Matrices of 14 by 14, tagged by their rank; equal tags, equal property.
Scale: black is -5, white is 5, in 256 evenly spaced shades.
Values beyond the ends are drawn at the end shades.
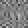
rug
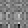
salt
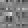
salt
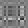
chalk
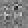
rug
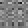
salt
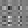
chalk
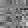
rug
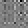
salt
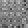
rug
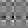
chalk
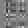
salt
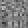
rug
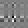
chalk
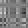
chalk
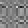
salt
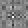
salt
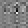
salt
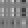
chalk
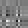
chalk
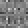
rug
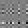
chalk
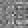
rug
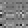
salt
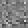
rug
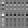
chalk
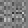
salt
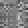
rug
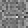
rug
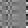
chalk
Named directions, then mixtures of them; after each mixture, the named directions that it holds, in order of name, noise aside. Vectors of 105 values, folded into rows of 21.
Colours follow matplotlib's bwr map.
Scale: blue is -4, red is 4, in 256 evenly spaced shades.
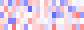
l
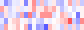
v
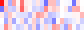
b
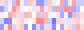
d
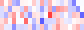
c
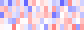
l, v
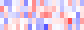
v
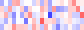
c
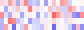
l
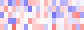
l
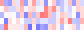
b, v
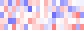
l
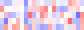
c, v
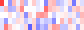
b, v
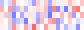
c, d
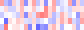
b, v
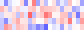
d, v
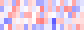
d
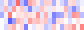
d, l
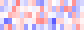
d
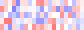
d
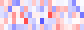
c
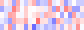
c, d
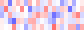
b, l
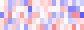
c, l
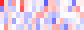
b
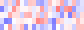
d
